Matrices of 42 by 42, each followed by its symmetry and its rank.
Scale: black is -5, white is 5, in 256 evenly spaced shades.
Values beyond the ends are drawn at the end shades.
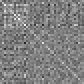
symmetric, rank five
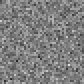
neither, full rank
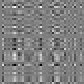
neither, rank two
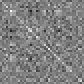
symmetric, rank five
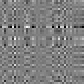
neither, rank two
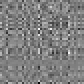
neither, rank three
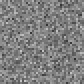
neither, full rank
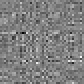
neither, rank five
